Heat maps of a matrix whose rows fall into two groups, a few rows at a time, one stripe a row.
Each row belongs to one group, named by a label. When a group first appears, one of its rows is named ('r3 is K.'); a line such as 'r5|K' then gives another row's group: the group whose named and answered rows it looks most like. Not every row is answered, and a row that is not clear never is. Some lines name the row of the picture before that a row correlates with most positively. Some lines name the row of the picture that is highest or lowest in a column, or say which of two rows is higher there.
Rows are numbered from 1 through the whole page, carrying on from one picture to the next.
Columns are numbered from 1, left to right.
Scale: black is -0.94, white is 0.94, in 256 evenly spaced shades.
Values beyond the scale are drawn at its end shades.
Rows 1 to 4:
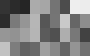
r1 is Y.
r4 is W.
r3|W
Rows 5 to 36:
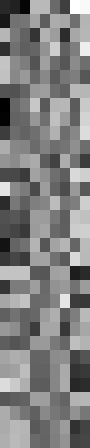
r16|W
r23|Y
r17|Y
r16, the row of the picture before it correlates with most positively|3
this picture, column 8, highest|5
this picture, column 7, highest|26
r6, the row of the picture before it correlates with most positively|2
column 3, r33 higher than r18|No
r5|Y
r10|W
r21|Y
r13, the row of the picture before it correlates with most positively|2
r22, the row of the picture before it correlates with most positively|2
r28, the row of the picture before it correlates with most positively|4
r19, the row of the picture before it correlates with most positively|1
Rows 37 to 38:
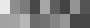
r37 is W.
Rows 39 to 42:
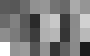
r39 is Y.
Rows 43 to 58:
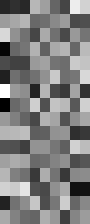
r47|Y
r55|W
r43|Y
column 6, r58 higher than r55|Yes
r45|W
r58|W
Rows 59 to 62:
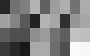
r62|Y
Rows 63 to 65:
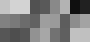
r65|Y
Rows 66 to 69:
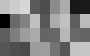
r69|Y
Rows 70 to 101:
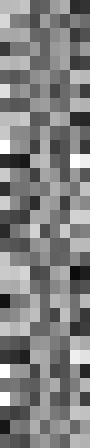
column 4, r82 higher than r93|No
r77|Y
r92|W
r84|W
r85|Y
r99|Y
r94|Y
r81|Y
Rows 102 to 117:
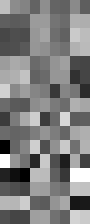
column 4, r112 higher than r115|Yes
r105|Y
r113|W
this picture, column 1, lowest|112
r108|W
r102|W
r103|Y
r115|Y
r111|Y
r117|Y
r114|Y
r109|Y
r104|Y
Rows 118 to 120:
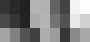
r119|Y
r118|Y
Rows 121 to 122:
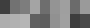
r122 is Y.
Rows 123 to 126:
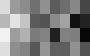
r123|W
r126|W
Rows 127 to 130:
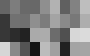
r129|Y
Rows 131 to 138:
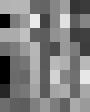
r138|Y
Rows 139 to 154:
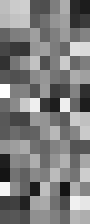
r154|Y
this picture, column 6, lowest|146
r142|Y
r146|W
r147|Y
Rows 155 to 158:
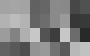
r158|Y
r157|W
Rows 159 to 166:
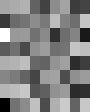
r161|W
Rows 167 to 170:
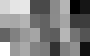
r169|W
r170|W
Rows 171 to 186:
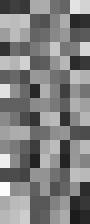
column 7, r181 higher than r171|No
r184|W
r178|Y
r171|Y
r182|W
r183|Y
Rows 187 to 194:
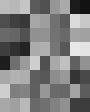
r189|Y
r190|Y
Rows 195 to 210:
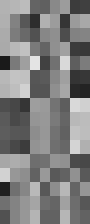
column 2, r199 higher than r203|Yes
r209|W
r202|Y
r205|Y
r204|Y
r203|Y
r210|W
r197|W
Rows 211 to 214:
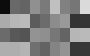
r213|Y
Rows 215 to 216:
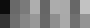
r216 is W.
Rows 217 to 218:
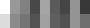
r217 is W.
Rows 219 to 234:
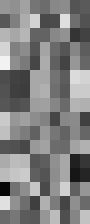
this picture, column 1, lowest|232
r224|Y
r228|W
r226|Y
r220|W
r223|W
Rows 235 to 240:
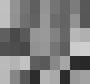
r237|Y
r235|W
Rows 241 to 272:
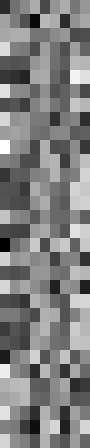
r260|Y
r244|W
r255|Y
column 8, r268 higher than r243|No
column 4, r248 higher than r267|Yes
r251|W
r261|W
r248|Y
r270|W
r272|W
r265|Y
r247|W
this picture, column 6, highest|271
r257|Y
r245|Y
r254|Y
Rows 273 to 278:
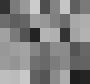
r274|Y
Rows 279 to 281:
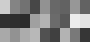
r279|W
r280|Y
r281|W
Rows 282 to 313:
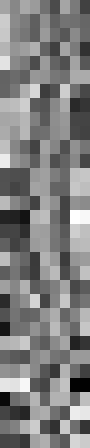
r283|W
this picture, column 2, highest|309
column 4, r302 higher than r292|Yes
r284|W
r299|Y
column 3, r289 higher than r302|Yes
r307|Y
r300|W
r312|W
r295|Y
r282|W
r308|W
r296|W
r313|Y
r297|Y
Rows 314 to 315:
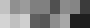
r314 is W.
